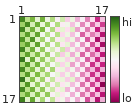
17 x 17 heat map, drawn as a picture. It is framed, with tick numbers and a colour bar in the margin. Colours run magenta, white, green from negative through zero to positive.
The field climbs toward the left. Overall the values sit about 50% of the way up the scale. The field is checkered.
